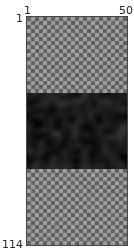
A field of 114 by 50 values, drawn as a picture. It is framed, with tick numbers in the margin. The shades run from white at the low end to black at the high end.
It is made of 3 by 1 panels. Panel 1,1: middling, checkered, strong in contrast. Panel 2,1: very high, blotchy, faint in contrast. Panel 3,1: middling, checkered, strong in contrast.
